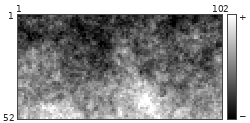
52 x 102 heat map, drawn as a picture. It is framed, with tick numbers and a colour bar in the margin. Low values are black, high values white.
The bottom middle is the ninth with the highest average. The texture is blotchy. The field climbs toward the bottom.
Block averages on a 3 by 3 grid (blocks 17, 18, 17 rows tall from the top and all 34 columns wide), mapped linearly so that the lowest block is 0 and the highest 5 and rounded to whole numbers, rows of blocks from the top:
001 / 222 / 454
